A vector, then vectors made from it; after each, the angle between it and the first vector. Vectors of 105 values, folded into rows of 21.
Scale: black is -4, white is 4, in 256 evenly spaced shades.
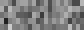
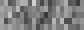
partly aligned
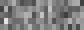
nearly opposite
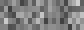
nearly opposite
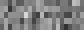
partly opposed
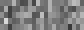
nearly opposite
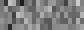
partly opposed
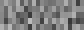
partly aligned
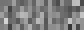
nearly opposite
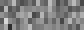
nearly opposite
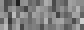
orthogonal
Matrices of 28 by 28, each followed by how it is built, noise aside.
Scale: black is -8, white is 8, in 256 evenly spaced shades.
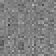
low rank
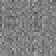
low rank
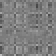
low rank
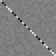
diagonal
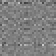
low rank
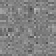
low rank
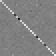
diagonal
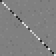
diagonal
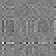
low rank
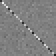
diagonal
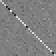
diagonal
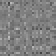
low rank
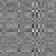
low rank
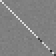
diagonal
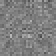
low rank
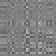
low rank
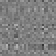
low rank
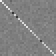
diagonal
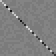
diagonal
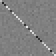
diagonal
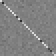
diagonal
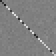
diagonal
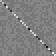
diagonal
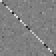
diagonal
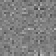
low rank
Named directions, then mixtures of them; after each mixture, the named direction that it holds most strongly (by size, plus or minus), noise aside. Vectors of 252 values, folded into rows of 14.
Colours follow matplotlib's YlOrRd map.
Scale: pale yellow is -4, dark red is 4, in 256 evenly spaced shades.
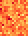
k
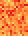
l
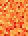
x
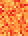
l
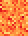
k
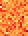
x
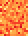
x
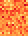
l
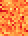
l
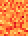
x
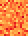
x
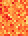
k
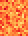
x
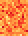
l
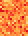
l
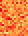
k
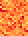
x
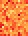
l
